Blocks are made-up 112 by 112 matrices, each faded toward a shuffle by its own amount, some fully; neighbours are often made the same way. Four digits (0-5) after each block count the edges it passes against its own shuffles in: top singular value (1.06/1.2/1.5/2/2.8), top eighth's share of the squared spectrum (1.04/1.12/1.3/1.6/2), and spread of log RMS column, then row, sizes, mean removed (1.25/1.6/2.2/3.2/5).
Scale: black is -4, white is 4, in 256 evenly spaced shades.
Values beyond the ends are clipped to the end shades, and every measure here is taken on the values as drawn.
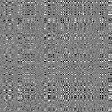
5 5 4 4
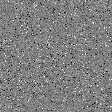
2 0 0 0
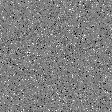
1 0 0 0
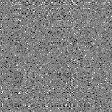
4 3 2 2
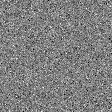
0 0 0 0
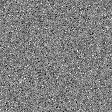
0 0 0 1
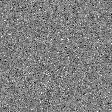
0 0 0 0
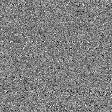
1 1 0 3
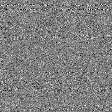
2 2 0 3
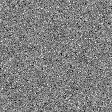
0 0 0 0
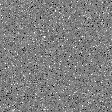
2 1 0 0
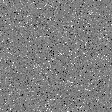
0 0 0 0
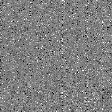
3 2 2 1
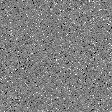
2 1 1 0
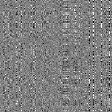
5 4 4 2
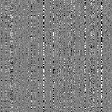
5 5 4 2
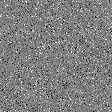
0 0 0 0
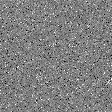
0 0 0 0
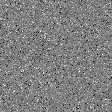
2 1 0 0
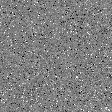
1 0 0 0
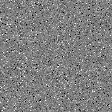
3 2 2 0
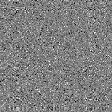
4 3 1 1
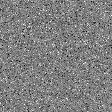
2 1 0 0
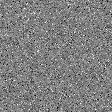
2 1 0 0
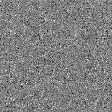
4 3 1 1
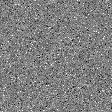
3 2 0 0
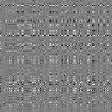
5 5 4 4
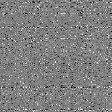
4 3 2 2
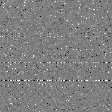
4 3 0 2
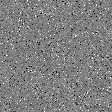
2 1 0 0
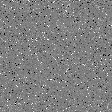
2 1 0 0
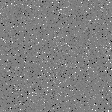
2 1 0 0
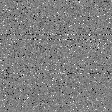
2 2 0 2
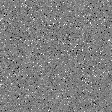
0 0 0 1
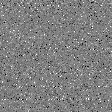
1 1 0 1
